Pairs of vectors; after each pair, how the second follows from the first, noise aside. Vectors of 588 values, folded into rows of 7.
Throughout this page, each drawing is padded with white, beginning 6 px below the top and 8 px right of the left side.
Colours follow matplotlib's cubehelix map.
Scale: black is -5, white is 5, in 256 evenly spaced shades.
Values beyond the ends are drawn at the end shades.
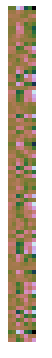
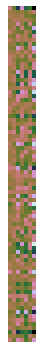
sign-scrambled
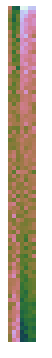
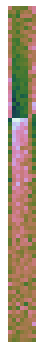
wrapped around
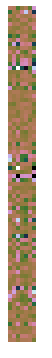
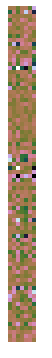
copied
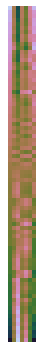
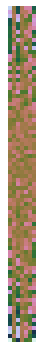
sign-scrambled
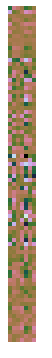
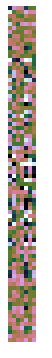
scaled up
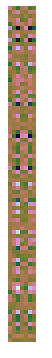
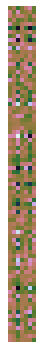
sign-scrambled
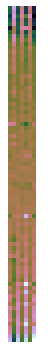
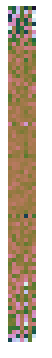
sign-scrambled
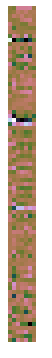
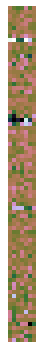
sign-scrambled
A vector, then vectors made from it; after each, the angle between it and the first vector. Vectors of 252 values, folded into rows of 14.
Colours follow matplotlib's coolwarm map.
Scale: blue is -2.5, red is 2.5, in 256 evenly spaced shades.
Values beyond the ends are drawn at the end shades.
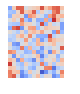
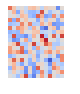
orthogonal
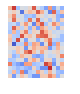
orthogonal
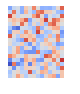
orthogonal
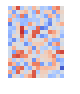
orthogonal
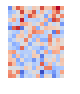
nearly parallel
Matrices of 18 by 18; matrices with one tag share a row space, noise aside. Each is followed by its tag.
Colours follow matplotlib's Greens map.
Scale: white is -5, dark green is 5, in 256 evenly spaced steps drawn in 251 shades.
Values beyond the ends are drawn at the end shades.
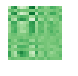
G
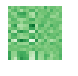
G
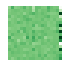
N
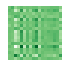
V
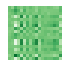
V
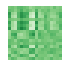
G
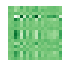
V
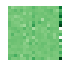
N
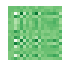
V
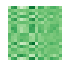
G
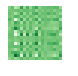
V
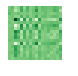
V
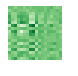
G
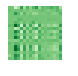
V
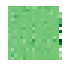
N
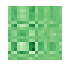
G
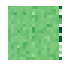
N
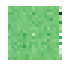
N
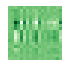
V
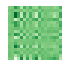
V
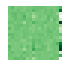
N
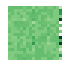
N
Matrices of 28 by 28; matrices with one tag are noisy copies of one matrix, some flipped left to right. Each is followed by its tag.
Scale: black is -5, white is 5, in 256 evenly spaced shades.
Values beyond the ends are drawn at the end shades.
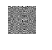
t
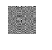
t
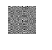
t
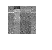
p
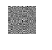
t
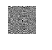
t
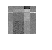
p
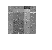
p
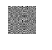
t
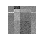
p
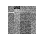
p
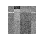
p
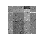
p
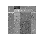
p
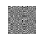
t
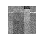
p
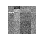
p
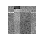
p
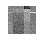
p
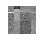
p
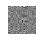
t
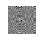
t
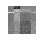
p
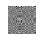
t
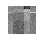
p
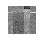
p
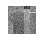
p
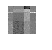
p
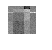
p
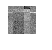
p
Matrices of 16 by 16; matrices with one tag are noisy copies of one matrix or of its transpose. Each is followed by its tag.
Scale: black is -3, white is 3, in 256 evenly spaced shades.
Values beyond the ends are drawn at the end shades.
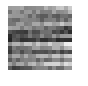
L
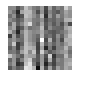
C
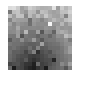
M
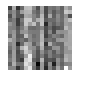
C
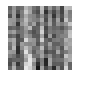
C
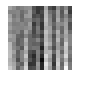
L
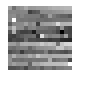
L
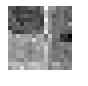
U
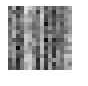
C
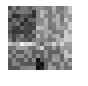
U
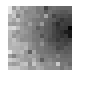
M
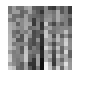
L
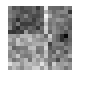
U
